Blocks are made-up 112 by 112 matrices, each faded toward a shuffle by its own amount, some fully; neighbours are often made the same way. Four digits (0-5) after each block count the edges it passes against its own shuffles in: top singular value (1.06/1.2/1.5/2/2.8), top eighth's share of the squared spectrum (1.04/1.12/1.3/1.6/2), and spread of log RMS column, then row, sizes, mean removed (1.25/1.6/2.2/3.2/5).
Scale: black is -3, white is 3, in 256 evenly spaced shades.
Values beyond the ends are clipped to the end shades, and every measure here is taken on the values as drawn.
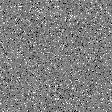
2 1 0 0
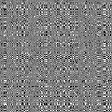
5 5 4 4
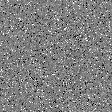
2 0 0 0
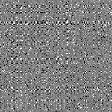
5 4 3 3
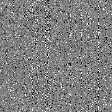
2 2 3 0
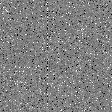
2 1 1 0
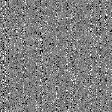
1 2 4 0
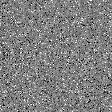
2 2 0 1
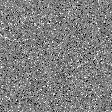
2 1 0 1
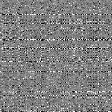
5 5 2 4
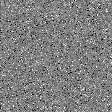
1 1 0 0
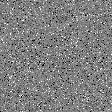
2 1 0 1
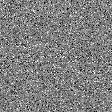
0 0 0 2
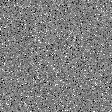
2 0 0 0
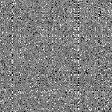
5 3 3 2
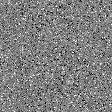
2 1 0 0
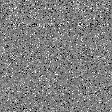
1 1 1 2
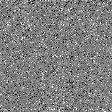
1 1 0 2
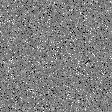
0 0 0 0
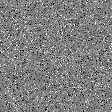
0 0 0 0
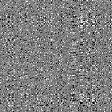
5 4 3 3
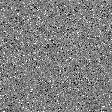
2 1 0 0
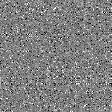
4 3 1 2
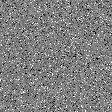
0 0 0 0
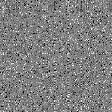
4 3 2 1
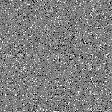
4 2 1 1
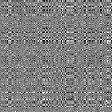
5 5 4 4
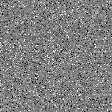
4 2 0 1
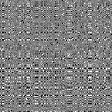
5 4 3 4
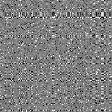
5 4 3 3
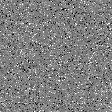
3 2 0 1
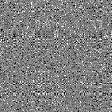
5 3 2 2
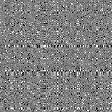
5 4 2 3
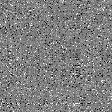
4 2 1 1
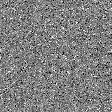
2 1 0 0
